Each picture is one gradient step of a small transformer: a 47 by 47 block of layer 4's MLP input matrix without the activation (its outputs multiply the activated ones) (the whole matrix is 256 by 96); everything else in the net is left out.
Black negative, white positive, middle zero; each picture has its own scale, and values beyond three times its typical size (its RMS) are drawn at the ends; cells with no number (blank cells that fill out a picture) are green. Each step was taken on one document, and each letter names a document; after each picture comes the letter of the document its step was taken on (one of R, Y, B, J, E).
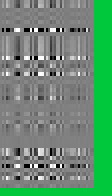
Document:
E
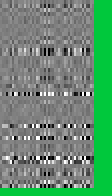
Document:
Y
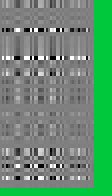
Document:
E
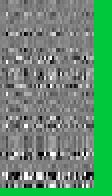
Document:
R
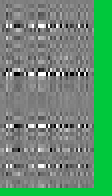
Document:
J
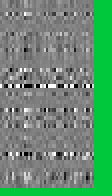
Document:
R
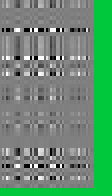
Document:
E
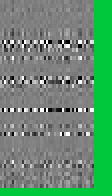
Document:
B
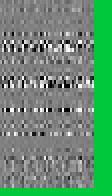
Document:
B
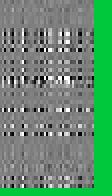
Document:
B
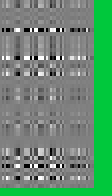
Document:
E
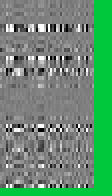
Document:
J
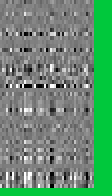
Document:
R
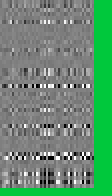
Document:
Y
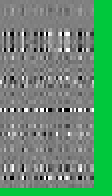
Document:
B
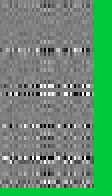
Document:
Y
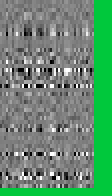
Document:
R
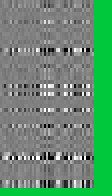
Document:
Y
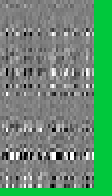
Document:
R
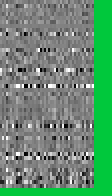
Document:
R
